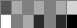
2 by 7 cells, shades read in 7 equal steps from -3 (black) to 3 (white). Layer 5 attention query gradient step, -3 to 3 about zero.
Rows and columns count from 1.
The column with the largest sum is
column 1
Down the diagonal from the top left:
-1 0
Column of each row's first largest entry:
7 1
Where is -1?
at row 1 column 1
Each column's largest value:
3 1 1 1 0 1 2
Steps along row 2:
down up down up down down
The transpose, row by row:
-1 3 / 1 0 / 0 1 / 1 -2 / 0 0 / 1 -2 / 2 -3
